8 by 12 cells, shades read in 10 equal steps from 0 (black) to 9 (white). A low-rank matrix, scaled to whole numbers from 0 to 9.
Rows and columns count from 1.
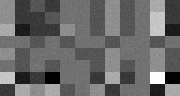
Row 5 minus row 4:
1 -1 1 0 1 -1 -1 2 0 0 2 -1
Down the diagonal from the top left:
5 2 2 4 4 4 2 2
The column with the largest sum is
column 11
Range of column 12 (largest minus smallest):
6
